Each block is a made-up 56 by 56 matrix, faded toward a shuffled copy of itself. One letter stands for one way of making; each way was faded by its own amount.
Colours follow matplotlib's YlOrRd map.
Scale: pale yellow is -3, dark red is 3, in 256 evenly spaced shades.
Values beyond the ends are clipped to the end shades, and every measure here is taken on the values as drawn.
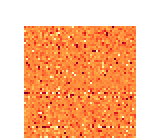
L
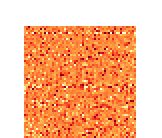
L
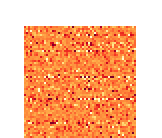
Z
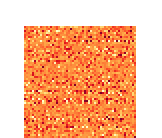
Z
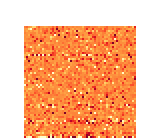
L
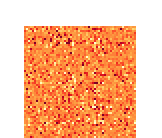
L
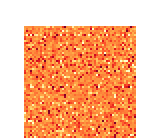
L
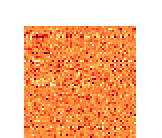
Z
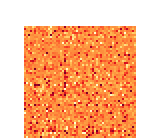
L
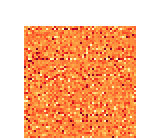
Z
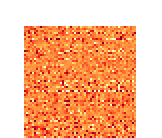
Z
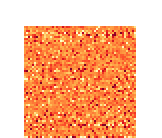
Z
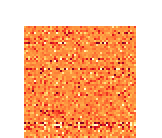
Z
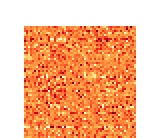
Z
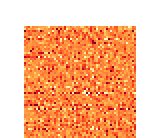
Z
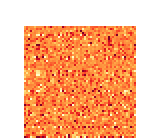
Z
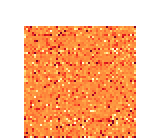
L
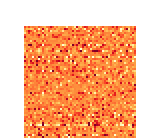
Z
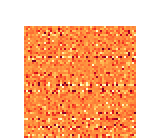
Z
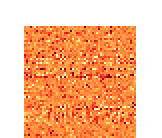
Z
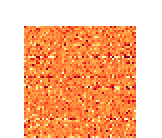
Z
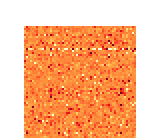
L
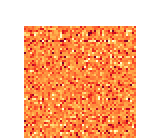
Z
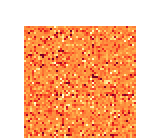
L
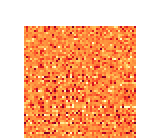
Z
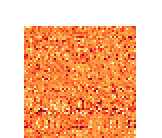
Z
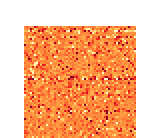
L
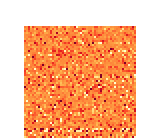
L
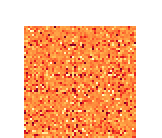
L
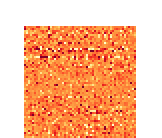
Z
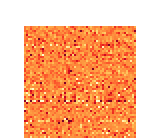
Z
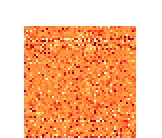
L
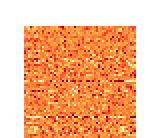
Z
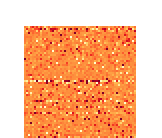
L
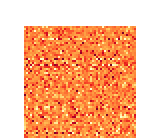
Z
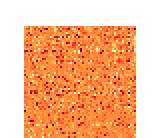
L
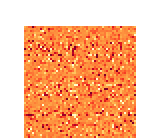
L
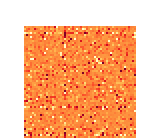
L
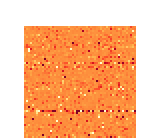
L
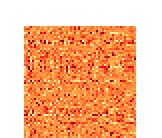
Z
